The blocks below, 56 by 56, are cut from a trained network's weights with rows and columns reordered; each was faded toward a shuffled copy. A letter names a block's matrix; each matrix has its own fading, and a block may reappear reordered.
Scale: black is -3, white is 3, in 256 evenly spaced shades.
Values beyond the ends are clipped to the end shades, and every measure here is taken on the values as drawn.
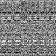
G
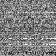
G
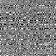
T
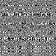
T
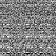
G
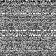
G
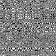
T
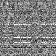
G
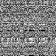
G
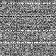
G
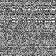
G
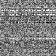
G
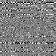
T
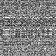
G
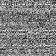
G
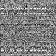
G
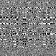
T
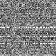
G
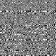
T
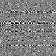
T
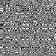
T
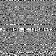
T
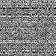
G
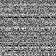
G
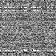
G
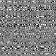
T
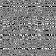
T
